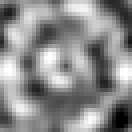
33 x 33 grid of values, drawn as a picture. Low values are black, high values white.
The ninth with the lowest average is the bottom right. Concentric rings centre on the centre. There are no lone odd cells.
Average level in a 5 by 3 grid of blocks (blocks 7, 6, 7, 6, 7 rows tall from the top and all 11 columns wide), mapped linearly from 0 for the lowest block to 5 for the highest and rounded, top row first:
2 3 1
3 2 2
4 5 2
2 1 1
3 2 0
